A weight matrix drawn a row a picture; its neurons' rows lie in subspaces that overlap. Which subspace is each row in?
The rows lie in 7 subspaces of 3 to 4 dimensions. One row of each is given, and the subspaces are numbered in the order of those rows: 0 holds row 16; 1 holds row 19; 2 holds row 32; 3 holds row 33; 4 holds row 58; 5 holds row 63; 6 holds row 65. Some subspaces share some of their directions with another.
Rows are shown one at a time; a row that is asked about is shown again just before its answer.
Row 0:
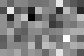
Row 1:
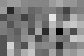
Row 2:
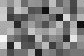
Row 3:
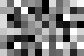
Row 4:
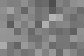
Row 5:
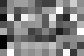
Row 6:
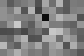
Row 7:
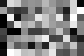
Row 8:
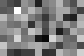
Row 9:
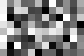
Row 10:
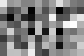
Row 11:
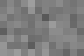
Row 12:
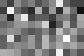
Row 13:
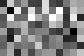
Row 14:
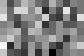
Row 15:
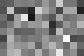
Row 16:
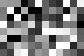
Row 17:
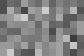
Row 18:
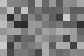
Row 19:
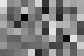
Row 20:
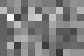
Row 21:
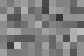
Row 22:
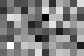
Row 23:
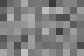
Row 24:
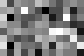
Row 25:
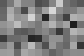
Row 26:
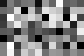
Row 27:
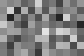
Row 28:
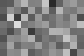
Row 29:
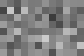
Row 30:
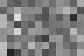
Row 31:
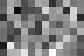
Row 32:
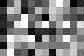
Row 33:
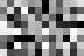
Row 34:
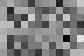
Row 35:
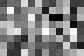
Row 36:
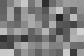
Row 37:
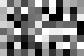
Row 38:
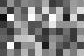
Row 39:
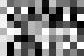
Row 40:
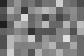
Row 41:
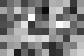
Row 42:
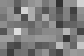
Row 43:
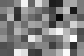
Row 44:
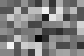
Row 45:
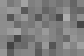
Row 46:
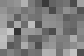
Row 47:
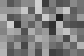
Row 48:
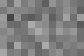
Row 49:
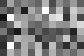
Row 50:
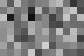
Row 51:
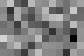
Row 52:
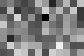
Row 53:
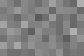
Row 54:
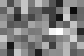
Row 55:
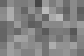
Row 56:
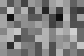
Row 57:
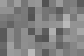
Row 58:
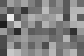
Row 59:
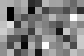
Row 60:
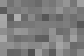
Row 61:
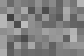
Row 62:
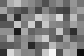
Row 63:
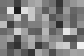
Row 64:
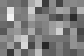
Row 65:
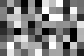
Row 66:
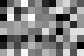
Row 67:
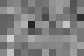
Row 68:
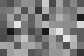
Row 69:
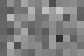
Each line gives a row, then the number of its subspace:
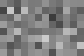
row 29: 5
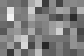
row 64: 1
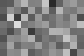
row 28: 6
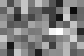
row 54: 6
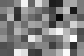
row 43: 6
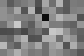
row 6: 6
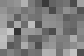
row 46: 4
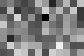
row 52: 0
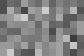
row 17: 1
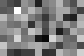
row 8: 0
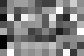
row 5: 3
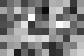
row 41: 2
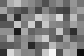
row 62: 4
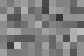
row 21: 3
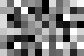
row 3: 3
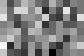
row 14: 0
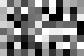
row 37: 4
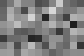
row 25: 6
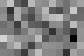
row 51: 6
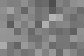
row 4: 4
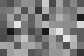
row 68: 6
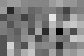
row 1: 1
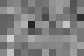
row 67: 2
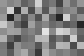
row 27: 0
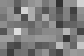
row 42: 5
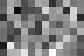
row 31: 0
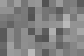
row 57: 1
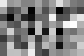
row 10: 1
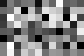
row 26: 6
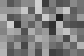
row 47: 0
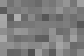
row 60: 0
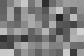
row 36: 3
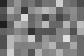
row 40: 2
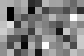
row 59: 1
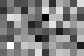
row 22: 0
